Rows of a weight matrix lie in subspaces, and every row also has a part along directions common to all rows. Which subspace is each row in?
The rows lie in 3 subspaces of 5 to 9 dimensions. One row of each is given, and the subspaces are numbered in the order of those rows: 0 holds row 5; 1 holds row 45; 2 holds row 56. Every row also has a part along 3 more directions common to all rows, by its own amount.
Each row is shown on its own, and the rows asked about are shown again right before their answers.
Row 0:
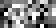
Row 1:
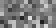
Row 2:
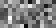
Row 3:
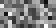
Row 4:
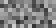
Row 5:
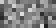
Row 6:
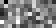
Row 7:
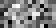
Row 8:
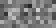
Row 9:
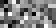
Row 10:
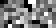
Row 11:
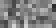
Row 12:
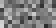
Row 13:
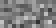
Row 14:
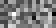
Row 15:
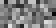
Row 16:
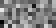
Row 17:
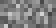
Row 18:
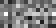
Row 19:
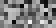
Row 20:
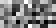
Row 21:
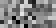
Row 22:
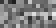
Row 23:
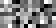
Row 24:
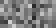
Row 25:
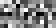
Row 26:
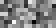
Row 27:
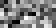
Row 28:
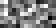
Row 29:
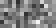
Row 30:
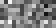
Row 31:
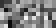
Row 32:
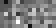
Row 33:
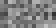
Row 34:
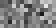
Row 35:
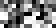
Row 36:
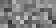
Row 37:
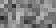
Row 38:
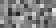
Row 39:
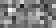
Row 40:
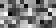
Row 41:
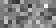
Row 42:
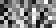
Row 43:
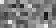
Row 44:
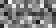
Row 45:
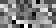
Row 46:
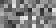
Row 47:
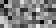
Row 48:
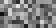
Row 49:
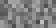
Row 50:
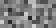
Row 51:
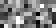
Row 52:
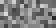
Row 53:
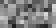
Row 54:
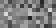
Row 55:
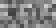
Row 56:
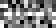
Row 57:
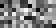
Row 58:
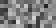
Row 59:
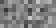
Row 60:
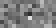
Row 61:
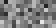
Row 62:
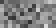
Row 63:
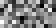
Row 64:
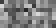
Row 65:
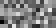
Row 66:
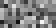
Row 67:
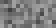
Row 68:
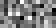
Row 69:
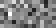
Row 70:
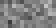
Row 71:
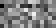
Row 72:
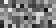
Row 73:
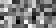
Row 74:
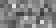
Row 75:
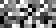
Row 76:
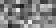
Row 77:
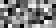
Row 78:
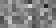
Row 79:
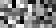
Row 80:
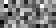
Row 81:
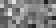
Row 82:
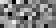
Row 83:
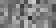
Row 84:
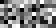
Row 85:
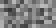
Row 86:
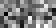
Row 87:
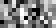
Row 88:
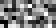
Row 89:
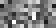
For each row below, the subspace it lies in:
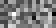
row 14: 1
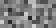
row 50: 1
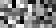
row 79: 1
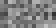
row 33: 1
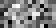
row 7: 0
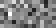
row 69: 0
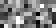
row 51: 2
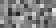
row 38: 2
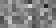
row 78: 1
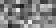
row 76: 0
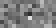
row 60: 2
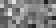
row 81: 0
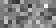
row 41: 0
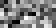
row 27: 2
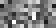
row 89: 1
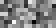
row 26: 1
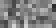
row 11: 1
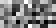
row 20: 0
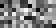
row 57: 1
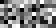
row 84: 0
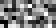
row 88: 1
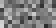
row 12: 2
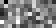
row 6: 2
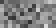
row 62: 0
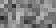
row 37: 2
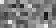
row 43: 1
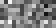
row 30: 1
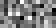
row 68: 2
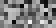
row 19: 0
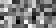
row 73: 0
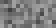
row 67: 1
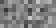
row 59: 1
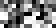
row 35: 2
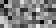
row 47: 2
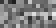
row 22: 0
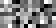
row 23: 0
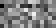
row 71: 1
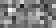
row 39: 1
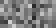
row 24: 0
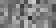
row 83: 1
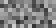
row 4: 1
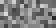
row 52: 0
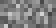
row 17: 2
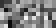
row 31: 2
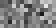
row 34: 1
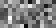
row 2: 1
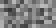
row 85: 1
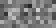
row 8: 1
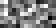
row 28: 0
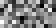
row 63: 2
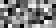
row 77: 1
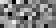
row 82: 2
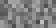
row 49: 1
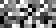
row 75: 0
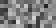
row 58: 0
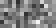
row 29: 1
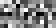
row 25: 2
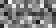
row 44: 2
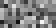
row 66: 2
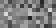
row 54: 2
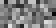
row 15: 1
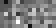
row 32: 0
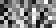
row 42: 0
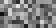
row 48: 0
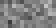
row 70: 1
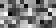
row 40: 0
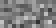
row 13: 1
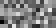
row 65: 2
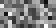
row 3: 0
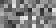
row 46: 2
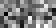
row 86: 0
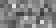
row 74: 2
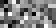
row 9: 2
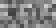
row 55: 1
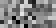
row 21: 1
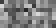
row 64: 1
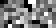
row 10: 1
